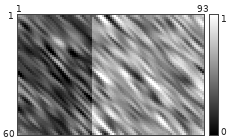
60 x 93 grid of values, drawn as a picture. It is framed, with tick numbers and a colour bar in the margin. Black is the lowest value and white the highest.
The right part is higher, past a seam about 40% of the way across. The ninth with the lowest average is the middle left. The grain runs diagonally down to the right.
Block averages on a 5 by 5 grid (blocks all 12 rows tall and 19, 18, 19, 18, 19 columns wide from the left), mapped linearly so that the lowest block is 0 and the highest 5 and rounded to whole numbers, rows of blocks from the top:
11545 / 01445 / 00544 / 10444 / 11544
